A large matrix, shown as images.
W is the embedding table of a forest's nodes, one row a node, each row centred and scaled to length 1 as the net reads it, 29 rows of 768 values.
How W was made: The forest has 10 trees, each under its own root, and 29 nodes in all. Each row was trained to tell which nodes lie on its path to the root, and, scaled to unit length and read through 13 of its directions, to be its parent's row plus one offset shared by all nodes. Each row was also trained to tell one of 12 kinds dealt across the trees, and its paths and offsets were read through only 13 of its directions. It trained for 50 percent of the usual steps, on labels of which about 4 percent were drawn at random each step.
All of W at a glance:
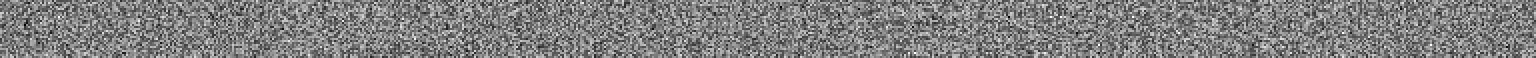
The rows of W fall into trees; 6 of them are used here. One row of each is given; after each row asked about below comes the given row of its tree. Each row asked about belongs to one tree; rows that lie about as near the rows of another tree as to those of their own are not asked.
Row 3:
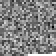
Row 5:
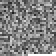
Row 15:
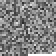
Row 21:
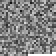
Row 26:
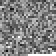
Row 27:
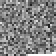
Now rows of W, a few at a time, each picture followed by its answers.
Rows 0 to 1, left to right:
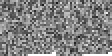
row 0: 27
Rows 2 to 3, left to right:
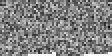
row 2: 26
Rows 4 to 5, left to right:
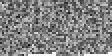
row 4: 5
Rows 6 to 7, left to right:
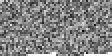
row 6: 27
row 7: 3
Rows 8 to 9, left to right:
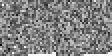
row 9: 3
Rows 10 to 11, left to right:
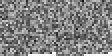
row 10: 21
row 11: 15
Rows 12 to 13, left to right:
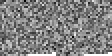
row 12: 26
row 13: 5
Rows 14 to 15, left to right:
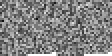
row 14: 27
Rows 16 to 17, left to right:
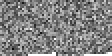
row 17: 3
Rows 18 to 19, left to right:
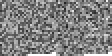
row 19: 21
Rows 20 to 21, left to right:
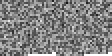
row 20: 26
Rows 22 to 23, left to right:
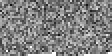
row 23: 3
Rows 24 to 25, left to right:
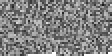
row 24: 27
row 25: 21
